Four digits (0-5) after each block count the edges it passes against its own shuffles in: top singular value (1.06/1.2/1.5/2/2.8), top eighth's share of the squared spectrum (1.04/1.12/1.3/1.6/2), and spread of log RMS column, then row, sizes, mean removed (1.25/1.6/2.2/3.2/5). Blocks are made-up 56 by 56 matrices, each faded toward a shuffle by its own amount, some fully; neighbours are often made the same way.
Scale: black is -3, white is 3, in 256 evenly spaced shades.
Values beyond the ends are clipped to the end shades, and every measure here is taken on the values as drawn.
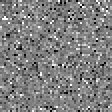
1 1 0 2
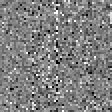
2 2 2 0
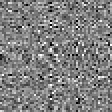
4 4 2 2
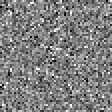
1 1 0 0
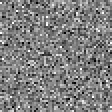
1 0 0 0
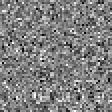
3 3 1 1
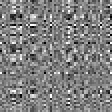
5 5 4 3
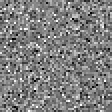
2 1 0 0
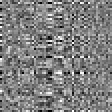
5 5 3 3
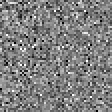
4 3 1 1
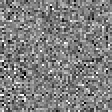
3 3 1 1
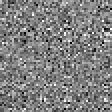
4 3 1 1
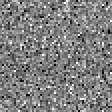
1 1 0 0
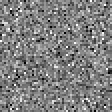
1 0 0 0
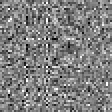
4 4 3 2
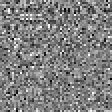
3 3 2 2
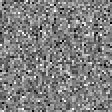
2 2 0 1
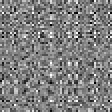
4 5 3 3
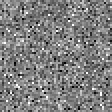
0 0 0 0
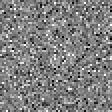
1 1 0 0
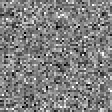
3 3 1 1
